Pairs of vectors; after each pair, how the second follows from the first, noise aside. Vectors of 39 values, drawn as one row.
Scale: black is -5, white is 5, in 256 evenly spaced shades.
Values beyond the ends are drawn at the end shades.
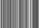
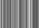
copied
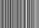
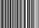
scaled up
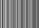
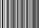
scaled up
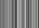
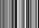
scaled up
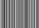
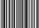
scaled up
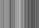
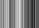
scaled up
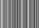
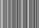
copied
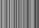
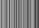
copied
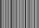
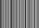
copied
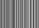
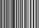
scaled up
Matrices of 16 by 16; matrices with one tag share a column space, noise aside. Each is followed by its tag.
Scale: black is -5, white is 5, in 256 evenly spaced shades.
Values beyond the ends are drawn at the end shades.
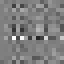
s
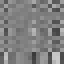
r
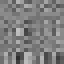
r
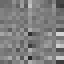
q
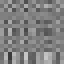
r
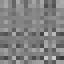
q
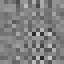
q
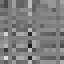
q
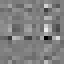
s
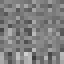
r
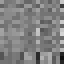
r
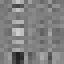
r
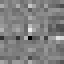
s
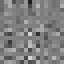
q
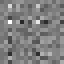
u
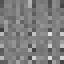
q
